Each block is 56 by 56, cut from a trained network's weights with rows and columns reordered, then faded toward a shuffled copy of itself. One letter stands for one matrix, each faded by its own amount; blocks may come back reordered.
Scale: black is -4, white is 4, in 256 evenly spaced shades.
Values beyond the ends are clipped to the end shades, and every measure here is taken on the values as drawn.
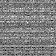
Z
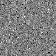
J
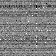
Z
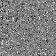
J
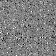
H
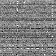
Z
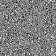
J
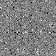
H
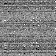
Z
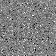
H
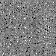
H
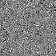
J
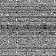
Z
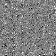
J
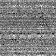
Z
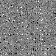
H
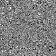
J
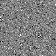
J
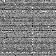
Z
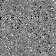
H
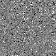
J
